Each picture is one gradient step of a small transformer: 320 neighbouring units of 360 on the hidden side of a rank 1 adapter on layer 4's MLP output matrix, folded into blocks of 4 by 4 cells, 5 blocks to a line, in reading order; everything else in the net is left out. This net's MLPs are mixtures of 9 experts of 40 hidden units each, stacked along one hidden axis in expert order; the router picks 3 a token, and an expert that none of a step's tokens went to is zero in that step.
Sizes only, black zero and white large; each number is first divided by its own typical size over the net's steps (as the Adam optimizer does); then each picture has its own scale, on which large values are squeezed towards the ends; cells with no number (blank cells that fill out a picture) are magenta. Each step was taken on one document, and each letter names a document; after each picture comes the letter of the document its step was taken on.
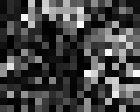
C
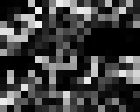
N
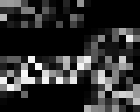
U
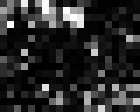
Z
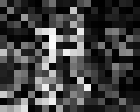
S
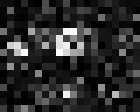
C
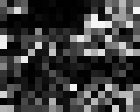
S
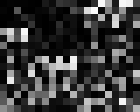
N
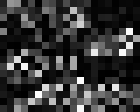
C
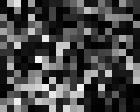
N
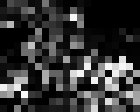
U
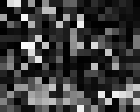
C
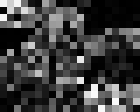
U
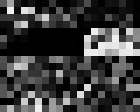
S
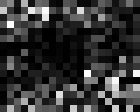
C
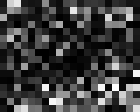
Z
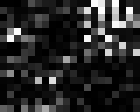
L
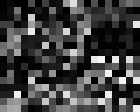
N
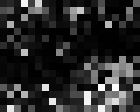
Z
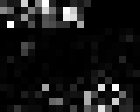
Z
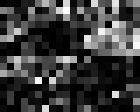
L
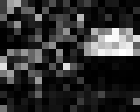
C
